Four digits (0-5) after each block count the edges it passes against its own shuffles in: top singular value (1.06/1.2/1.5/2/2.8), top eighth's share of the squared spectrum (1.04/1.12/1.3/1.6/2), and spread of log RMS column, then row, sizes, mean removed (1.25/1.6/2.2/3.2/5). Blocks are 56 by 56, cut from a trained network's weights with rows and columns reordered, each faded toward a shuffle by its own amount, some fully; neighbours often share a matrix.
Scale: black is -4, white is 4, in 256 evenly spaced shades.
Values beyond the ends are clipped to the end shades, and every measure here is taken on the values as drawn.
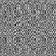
4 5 3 2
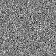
2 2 1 0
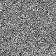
0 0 0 0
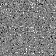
1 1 0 1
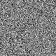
0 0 0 0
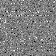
2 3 0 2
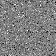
1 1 0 1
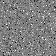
0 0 0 0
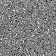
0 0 0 0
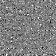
2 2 0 2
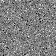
0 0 0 0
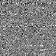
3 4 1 3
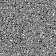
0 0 0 0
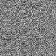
3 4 2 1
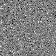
1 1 0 0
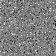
0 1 0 0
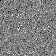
0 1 0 1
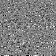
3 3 0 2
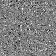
1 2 0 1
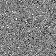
1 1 0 1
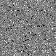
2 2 0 1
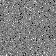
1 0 0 0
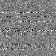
3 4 0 3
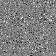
1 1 0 1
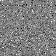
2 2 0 1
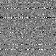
3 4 0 3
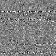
3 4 0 3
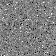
1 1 0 0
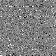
2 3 0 2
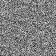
2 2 0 0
